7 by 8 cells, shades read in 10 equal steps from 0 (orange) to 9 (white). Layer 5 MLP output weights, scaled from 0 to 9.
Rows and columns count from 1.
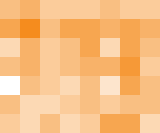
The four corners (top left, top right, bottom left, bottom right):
4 5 5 6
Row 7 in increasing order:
2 2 4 5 5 6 6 6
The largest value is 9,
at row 5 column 1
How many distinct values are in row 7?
4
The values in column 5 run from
2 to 5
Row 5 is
9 4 5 6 4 7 2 4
